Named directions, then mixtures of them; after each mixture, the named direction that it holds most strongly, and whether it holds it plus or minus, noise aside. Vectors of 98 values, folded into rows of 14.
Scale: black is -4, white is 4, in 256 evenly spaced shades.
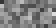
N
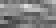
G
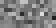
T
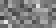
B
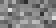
T, minus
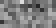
N, plus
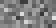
T, minus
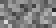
N, plus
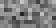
T, plus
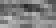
G, minus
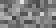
N, plus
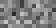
B, plus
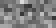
T, plus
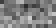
N, plus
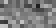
B, minus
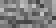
T, plus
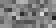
T, plus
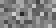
T, plus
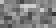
N, minus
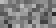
N, minus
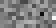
T, minus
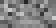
T, minus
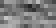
G, minus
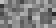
N, minus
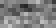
G, minus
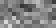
B, plus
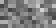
B, plus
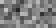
N, minus
